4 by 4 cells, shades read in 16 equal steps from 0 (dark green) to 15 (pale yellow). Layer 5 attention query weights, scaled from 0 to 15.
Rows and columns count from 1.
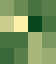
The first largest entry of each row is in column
1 2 3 3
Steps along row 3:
same up down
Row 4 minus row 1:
-5 -1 6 4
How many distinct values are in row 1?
4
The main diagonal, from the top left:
8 15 10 9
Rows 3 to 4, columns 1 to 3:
4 4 10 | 3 5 10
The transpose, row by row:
8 12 4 3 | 6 15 4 5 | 4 0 10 10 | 5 4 7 9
